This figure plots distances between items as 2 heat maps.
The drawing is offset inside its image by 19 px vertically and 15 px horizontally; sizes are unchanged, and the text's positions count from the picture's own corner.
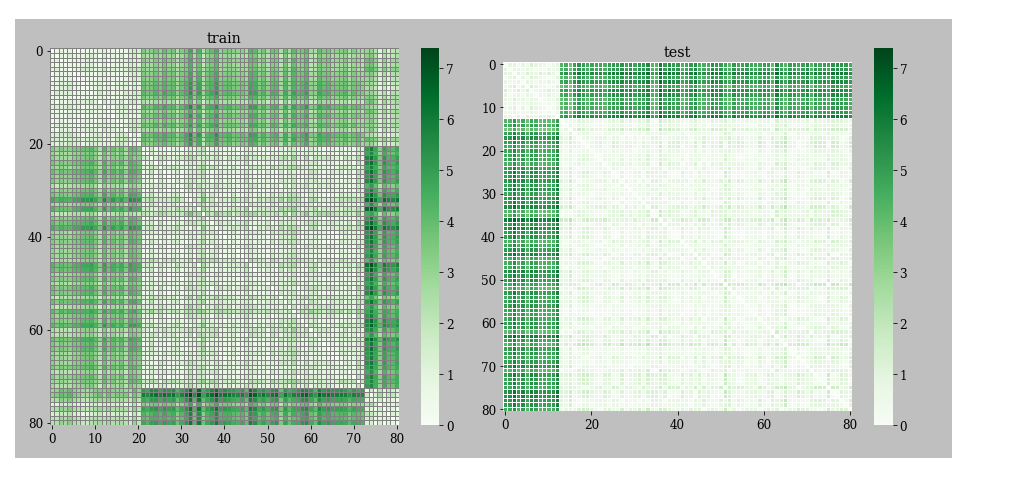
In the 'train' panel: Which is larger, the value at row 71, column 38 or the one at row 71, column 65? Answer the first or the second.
the first
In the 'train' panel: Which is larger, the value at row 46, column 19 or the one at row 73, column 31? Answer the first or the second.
the second
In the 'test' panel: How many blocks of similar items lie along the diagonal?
2
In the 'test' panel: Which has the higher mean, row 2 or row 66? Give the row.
2
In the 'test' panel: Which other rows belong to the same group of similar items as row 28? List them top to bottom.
13, 14, 15, 16, 17, 18, 19, 20, 21, 22, 23, 24, 25, 26, 27, 29, 30, 31, 32, 33, 34, 35, 36, 37, 38, 39, 40, 41, 42, 43, 44, 45, 46, 47, 48, 49, 50, 51, 52, 53, 54, 55, 56, 57, 58, 59, 60, 61, 62, 63, 64, 65, 66, 67, 68, 69, 70, 71, 72, 73, 74, 75, 76, 77, 78, 79, 80
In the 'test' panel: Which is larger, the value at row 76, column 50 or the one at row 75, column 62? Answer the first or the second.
the second
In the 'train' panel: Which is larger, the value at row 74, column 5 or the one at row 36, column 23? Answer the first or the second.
the first
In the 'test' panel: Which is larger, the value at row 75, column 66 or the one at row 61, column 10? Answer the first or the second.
the second
